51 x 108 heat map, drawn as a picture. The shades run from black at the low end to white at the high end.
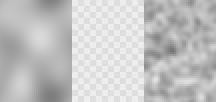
It is made of 1 by 3 panels. Panel 1,1: high, smooth. Panel 1,2: very high, checkered, faint in contrast. Panel 1,3: high, blotchy.
